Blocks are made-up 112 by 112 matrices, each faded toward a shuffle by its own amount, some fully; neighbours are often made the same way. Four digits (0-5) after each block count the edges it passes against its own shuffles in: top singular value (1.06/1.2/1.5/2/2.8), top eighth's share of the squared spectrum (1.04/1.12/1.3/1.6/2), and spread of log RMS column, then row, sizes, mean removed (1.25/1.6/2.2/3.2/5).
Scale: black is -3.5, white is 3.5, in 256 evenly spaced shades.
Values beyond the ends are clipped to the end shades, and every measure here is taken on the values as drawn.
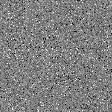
2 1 1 0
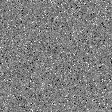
0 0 0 0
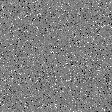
1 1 0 1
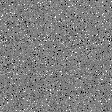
2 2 0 1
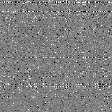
4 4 2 3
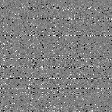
4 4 2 3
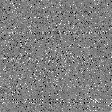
3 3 1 2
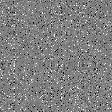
4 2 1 1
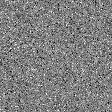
0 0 0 0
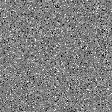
3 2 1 0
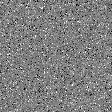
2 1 0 0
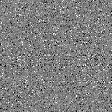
4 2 1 1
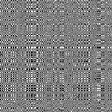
5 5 4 4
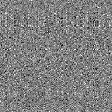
4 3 2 2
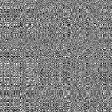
5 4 3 3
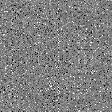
4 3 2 1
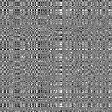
5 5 4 4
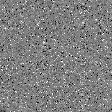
3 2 1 0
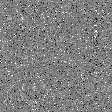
3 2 1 0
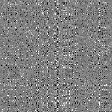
5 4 3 2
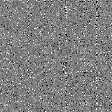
4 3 2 1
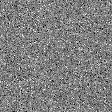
0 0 1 0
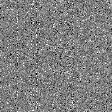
1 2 3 0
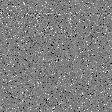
2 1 0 0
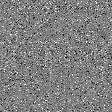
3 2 0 1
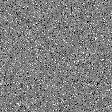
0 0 0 0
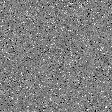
0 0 0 0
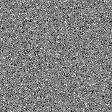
0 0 0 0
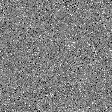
0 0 0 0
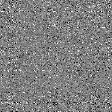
1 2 3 3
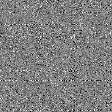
2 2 2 3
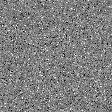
0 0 0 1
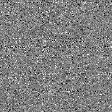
1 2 2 3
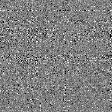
2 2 3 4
